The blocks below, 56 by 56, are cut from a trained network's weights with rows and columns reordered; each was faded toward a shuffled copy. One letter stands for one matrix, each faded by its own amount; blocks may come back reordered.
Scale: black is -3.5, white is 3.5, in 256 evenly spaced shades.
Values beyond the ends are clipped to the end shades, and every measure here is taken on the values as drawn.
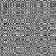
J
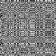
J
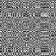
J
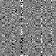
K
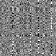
K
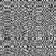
J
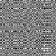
J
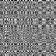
J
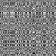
J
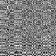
J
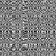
J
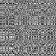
J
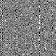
K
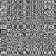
J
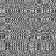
J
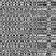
J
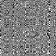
K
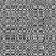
J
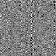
K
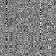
K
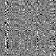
K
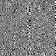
K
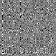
K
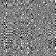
K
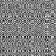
J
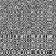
J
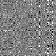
K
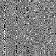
K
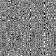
K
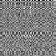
J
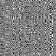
K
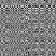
J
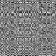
J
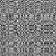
J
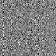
K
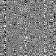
K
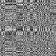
J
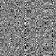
K
